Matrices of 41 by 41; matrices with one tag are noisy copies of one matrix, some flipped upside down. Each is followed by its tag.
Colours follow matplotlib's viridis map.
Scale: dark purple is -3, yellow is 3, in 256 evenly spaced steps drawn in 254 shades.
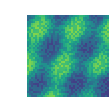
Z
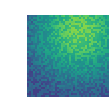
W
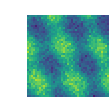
Z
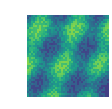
Z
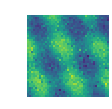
Z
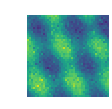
Z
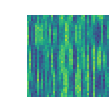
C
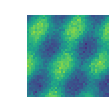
Z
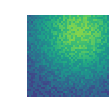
W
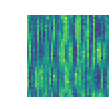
C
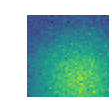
W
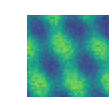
Z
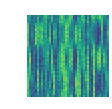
C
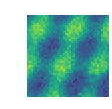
Z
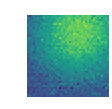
W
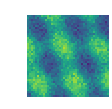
Z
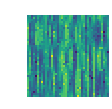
C
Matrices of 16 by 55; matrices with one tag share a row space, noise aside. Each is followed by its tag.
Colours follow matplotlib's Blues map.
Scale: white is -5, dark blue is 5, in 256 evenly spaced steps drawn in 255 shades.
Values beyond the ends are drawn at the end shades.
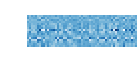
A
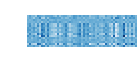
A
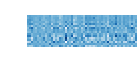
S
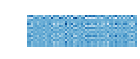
S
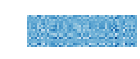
A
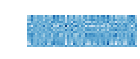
S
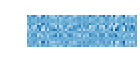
A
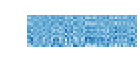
S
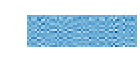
A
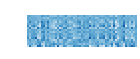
A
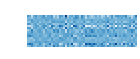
S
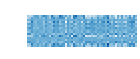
S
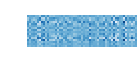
A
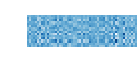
A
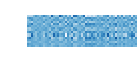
S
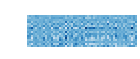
S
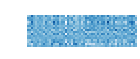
S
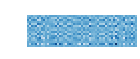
A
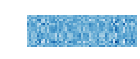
A
